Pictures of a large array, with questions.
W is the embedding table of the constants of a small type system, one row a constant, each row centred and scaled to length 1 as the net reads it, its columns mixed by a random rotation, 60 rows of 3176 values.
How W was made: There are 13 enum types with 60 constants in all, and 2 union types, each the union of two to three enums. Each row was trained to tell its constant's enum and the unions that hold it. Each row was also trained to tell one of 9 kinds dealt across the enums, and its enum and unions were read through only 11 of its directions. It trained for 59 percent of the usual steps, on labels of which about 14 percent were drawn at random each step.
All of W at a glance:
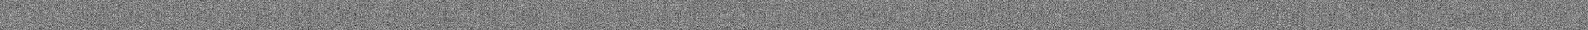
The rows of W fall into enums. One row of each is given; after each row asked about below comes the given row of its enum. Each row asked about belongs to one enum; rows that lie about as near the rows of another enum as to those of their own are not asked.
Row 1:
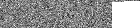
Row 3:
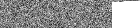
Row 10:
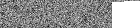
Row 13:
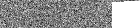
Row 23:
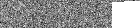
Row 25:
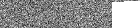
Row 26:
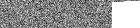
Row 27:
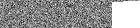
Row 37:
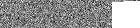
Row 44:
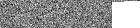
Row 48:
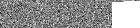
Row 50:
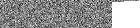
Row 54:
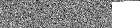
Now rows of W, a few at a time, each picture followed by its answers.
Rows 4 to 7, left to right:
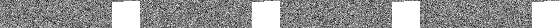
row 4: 54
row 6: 1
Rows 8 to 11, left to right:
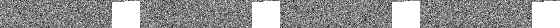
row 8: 13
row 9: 25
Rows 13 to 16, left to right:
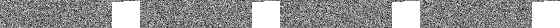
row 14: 23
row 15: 27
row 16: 13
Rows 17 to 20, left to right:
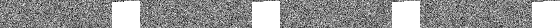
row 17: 23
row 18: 54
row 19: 10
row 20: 27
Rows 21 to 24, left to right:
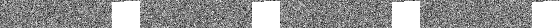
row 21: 26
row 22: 37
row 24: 27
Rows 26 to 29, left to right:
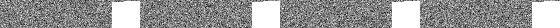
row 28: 50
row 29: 50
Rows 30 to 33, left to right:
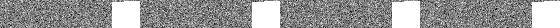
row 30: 37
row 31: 44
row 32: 10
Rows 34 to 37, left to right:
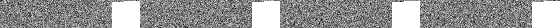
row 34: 26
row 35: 50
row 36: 50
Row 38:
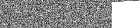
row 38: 26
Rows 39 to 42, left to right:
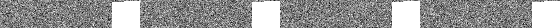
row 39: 44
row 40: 37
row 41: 48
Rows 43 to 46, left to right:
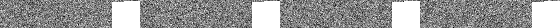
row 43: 25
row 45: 13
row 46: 27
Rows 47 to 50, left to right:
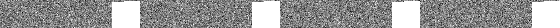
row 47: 26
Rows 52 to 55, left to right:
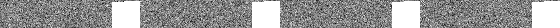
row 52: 23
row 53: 25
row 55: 25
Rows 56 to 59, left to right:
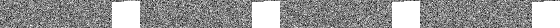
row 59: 23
